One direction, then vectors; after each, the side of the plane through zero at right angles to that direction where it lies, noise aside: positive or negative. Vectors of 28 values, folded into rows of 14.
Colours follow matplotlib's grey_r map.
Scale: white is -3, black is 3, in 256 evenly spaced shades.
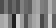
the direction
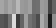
negative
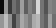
positive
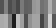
positive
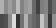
negative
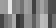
negative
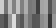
negative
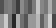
positive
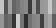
positive
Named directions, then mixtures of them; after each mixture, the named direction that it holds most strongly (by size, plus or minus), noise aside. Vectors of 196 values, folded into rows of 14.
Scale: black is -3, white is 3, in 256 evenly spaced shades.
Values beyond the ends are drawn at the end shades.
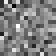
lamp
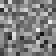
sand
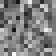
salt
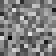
lamp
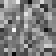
salt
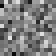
salt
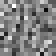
lamp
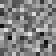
sand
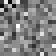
lamp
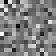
lamp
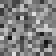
salt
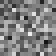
lamp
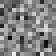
salt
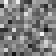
salt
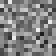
sand
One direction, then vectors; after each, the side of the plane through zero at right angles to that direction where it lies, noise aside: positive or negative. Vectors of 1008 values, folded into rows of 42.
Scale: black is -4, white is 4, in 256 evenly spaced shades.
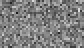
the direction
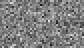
negative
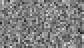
negative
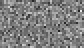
negative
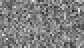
positive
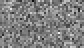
negative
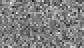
negative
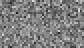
positive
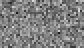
positive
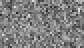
positive
